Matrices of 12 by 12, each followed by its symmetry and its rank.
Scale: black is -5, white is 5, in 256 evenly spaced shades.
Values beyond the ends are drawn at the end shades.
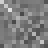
symmetric, full rank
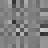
neither, rank two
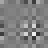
symmetric, rank one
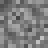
symmetric, full rank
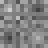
symmetric, rank two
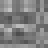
neither, rank two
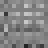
neither, rank two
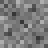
symmetric, full rank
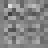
neither, rank two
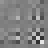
symmetric, rank two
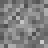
symmetric, full rank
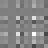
symmetric, rank one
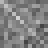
symmetric, full rank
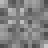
symmetric, rank two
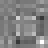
symmetric, rank two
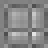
symmetric, rank one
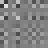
symmetric, rank two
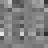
neither, rank two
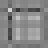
symmetric, rank one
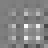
symmetric, rank one
